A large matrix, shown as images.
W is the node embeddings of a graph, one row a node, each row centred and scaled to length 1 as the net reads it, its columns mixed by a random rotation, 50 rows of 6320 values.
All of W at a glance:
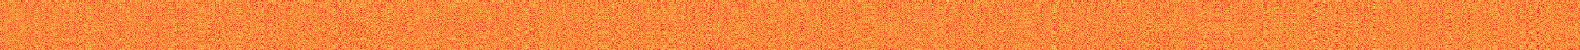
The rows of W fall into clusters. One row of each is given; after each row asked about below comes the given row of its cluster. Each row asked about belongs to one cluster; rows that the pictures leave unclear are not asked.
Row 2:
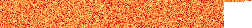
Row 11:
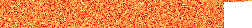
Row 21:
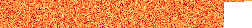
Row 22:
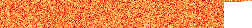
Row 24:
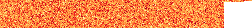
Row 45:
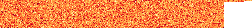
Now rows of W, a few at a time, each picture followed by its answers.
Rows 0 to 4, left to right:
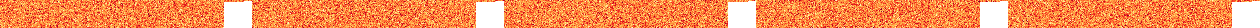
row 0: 21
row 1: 21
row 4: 11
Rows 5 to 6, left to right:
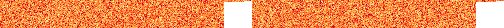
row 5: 2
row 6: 11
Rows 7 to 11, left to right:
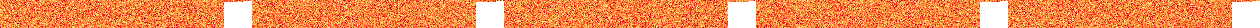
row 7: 11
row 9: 2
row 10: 45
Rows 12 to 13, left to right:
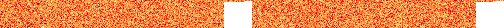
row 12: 45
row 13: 22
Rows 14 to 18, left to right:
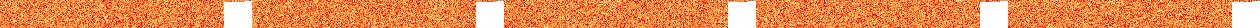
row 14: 2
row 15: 24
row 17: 11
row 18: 45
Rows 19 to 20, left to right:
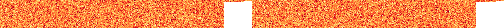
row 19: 22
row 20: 11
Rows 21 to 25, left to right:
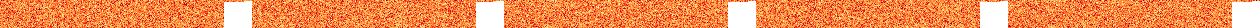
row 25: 45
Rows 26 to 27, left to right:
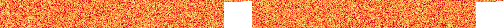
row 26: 22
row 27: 2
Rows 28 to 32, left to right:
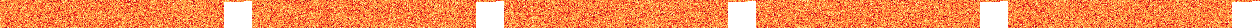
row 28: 24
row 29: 24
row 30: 22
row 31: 45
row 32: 45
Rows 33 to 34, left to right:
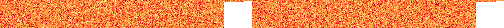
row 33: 45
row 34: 21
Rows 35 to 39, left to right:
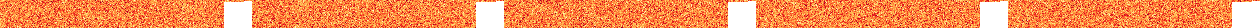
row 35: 24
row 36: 45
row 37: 24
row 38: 11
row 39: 11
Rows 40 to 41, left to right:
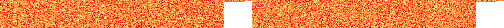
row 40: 2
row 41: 24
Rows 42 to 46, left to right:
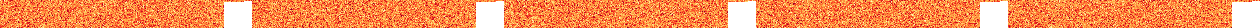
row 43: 21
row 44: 22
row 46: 45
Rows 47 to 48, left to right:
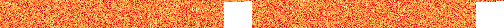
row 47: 2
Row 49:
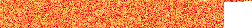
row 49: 11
